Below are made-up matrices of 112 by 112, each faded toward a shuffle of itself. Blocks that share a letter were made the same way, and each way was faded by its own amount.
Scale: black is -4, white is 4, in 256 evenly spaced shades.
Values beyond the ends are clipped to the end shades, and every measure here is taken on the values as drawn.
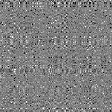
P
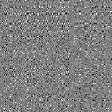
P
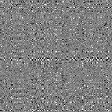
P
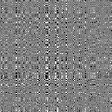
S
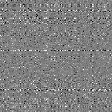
P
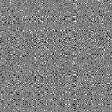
P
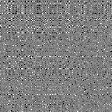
P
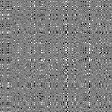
S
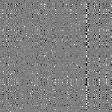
S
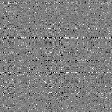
P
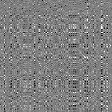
S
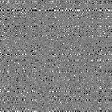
P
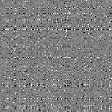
P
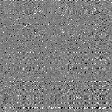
P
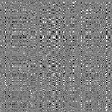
S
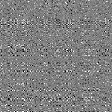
P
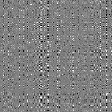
S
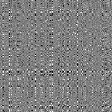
S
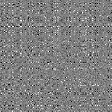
P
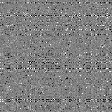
P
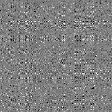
P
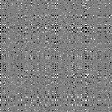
S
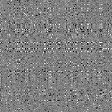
P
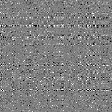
P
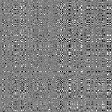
S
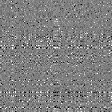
P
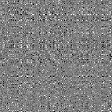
P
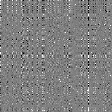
S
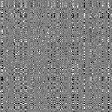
S
